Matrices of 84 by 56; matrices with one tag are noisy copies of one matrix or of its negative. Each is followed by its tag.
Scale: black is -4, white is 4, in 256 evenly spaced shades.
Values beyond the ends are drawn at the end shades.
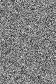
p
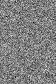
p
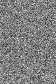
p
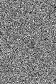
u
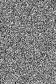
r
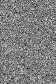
p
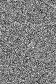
u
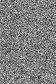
p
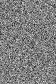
u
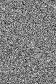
u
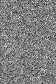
p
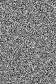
u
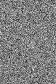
u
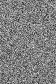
u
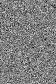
u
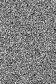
r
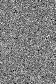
p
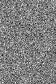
r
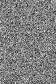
r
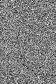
p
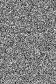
r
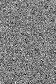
r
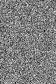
r
